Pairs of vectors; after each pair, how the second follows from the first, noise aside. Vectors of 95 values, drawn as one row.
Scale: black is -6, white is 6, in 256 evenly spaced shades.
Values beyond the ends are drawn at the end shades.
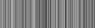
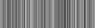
wrapped around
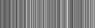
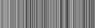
negated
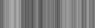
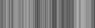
reversed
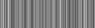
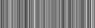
reversed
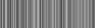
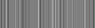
partly zeroed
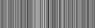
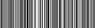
scaled up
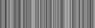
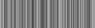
wrapped around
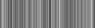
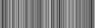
negated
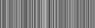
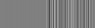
partly zeroed
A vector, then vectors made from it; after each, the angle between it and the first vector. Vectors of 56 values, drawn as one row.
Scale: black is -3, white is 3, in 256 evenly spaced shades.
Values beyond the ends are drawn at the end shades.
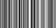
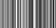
partly opposed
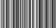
partly opposed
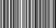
partly opposed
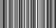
partly aligned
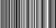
partly aligned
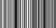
orthogonal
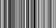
partly aligned
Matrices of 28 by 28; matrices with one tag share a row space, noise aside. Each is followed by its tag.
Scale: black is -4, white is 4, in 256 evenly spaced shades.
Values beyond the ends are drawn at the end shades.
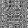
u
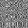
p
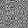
p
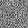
p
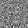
u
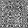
u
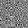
p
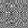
p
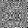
u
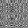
p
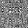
u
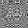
u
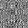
p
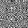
p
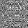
u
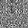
p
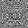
u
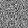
p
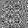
u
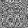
u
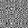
p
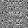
u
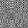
p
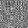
p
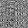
p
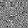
p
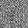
p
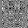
u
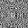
p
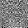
u
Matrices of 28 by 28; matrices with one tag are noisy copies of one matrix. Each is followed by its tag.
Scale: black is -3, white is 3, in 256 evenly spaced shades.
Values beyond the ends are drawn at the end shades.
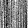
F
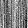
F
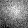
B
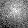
B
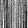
F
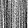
F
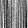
F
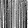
F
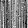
F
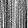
F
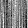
F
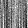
F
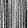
F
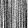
F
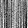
F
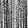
F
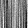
F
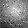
B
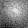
B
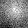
B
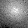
B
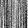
F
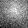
B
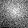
B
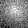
B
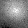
B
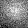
B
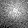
B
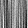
F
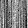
F
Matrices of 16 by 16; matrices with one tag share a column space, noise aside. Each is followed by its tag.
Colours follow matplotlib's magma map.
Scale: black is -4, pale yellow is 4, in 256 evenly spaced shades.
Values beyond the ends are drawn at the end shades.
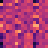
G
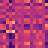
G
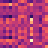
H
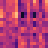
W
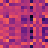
H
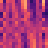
W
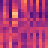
W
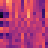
W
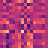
G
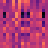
W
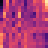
W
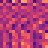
G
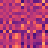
G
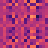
H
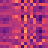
H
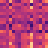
G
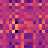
G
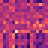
G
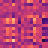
H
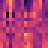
W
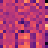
G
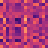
H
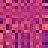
G
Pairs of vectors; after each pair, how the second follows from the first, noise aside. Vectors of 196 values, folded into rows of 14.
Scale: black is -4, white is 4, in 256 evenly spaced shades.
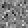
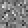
negated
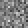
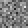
wrapped around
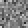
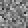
wrapped around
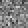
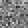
negated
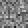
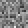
negated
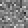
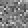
wrapped around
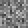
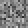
negated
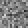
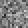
negated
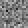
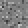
partly zeroed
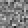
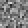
wrapped around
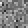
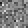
negated
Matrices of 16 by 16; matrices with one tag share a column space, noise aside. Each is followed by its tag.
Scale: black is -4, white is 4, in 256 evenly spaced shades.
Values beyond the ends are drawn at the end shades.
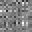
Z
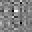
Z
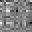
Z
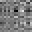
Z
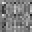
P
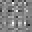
Z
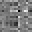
Z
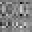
P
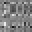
P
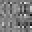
P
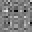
Z
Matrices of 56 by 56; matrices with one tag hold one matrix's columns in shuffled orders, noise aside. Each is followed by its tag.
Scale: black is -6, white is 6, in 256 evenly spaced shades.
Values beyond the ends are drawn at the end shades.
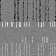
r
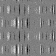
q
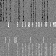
r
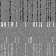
r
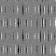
q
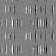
q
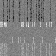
r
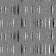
q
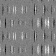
q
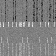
r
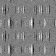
q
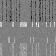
r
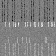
r
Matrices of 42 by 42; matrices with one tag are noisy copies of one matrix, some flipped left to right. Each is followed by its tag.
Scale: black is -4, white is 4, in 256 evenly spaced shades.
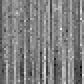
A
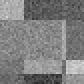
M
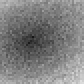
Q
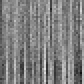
A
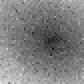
Q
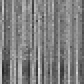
A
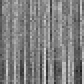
A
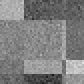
M
